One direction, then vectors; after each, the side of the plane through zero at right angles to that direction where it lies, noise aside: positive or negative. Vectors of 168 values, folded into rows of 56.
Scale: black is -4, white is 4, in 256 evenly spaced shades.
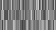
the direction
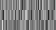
negative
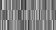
positive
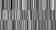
negative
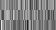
negative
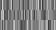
positive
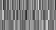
positive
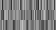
negative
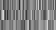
positive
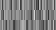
negative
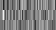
positive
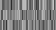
negative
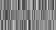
positive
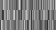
negative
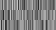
negative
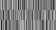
negative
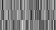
negative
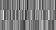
positive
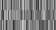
negative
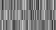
negative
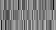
positive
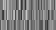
negative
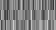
positive
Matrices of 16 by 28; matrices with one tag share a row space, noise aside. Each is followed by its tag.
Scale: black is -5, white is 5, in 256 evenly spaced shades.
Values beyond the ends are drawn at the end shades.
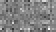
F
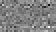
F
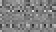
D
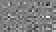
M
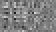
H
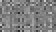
D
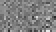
M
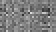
F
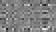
F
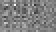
H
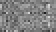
F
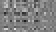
H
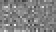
H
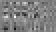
H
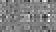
F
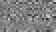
M
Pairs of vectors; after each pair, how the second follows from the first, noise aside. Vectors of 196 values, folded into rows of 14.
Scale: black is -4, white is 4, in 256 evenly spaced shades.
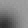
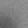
shrunk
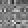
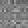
shrunk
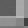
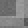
shrunk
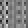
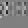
partly zeroed
